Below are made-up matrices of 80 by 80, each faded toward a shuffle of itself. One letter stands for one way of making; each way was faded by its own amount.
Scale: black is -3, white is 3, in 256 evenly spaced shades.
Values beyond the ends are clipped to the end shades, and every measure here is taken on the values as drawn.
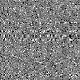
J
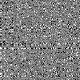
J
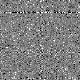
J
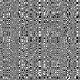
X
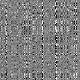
X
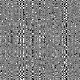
X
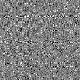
J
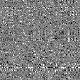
J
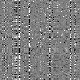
X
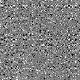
J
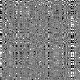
X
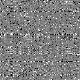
J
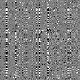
X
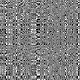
X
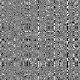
X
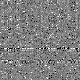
J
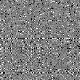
J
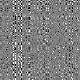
X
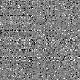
J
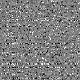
J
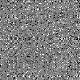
J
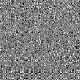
J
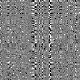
X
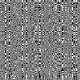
X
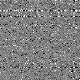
J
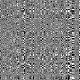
X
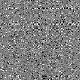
J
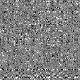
J
